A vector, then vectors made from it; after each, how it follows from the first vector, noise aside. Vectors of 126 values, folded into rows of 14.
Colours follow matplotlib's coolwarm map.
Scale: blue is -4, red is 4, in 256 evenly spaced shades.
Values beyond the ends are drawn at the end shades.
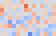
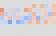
partly zeroed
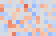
sign-scrambled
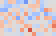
reversed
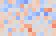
reversed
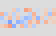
partly zeroed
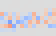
partly zeroed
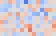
reversed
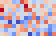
scaled up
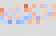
partly zeroed
